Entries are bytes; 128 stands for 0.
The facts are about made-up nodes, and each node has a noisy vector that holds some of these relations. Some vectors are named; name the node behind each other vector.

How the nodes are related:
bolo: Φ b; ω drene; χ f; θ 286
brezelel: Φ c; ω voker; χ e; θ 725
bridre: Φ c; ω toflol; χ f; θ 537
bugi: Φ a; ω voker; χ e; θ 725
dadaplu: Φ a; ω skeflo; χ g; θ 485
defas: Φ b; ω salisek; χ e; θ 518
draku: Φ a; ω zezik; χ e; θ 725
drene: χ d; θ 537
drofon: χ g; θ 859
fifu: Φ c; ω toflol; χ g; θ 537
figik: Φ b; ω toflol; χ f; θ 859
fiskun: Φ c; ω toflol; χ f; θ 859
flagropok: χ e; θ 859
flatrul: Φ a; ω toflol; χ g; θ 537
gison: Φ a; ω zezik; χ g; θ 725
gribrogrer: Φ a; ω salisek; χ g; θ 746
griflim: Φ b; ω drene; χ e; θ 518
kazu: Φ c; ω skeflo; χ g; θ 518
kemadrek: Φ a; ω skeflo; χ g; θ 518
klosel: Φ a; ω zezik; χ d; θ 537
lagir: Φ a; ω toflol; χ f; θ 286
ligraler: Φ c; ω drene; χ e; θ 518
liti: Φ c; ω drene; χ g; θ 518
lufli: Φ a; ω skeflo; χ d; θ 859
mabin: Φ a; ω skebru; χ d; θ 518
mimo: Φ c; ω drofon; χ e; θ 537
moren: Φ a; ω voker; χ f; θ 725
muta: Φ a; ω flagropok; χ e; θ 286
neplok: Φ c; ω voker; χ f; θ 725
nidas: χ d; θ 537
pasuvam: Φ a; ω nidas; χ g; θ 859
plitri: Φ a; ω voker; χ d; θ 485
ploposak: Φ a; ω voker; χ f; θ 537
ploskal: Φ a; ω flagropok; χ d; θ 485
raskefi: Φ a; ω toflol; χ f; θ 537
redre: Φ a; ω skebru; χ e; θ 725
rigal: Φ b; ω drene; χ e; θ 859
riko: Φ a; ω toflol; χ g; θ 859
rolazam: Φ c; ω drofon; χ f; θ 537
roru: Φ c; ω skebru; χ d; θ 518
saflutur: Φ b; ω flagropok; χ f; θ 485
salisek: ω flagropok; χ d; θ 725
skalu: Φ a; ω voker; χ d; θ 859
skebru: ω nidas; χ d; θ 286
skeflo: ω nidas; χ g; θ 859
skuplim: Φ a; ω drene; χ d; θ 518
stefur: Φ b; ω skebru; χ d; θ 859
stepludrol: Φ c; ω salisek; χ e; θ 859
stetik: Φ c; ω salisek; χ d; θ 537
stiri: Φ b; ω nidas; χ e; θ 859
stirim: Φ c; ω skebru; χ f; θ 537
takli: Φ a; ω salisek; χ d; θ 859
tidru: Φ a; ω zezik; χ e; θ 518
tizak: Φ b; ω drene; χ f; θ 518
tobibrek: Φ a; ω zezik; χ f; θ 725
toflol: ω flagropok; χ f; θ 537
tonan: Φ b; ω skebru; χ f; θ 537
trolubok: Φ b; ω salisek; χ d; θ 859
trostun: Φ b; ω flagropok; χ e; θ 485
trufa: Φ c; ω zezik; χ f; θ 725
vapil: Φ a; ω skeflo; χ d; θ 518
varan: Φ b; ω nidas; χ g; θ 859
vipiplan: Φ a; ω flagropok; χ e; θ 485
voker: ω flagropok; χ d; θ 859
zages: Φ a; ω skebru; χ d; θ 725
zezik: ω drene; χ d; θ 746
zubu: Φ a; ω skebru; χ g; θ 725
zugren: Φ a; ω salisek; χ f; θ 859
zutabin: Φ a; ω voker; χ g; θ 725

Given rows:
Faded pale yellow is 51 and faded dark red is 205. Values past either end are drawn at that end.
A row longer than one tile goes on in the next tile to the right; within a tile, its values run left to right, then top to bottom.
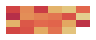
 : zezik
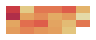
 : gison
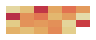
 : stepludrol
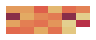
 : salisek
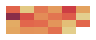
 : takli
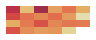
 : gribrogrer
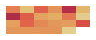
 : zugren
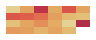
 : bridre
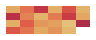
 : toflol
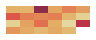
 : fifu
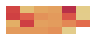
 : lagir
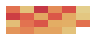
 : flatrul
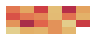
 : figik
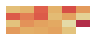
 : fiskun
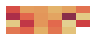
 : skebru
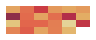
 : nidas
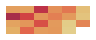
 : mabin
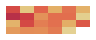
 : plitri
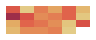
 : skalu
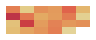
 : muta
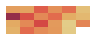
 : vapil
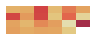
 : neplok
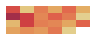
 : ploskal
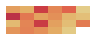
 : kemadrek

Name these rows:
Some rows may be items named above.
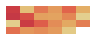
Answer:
dadaplu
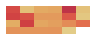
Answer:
lagir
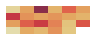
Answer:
defas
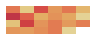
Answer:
vipiplan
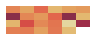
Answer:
voker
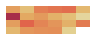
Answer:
draku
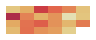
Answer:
tidru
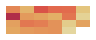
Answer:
redre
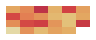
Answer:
tizak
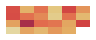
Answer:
bolo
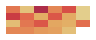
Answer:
flatrul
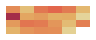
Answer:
draku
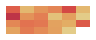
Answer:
tobibrek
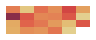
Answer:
takli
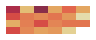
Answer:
gribrogrer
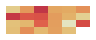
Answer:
roru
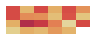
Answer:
varan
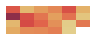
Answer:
lufli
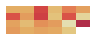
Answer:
neplok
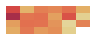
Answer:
zages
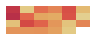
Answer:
pasuvam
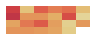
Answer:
zubu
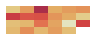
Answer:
roru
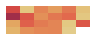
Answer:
skalu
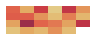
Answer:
saflutur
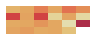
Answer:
trufa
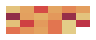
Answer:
flagropok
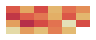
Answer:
stefur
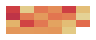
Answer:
riko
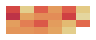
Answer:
zutabin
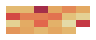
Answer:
fifu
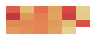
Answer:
moren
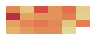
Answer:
bugi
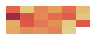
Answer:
skalu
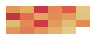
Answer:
kemadrek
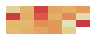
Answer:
brezelel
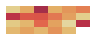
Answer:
stetik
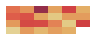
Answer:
tonan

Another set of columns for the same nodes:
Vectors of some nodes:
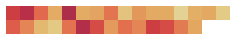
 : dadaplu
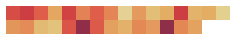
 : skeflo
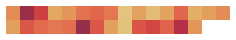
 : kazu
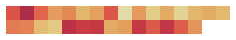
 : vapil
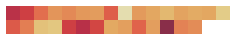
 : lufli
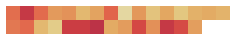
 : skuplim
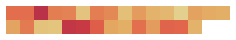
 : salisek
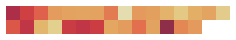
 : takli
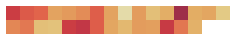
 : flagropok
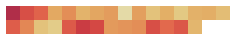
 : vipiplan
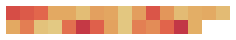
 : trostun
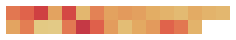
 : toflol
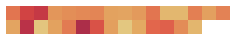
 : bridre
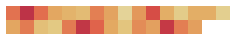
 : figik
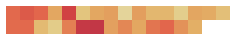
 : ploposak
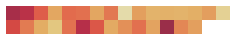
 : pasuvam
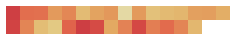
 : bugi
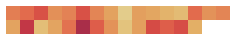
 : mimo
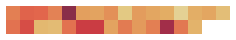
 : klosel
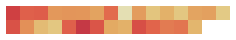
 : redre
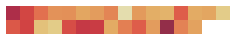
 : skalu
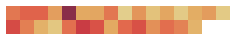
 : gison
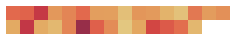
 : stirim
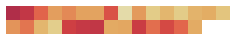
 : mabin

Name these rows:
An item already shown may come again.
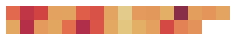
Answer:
fiskun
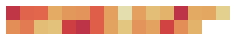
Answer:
flagropok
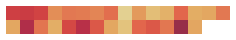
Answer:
roru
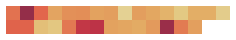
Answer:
lagir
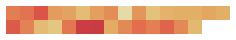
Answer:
moren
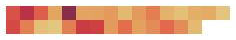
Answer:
flatrul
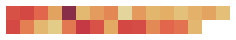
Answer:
zutabin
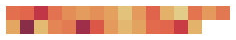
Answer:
stetik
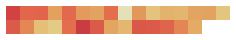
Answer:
redre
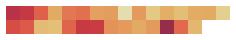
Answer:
muta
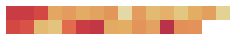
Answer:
zugren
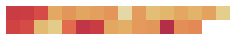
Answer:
zugren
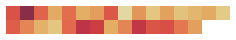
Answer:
kemadrek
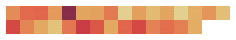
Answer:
gison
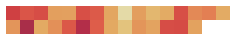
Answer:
stepludrol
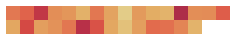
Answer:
neplok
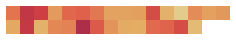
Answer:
fifu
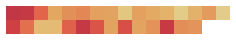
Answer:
gribrogrer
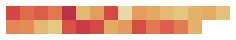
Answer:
zages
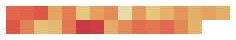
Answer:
moren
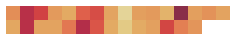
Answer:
fiskun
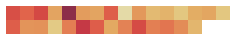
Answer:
zubu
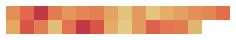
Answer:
trufa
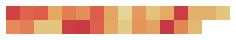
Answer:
flagropok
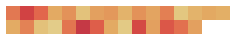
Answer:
tizak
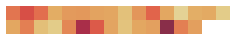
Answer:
bolo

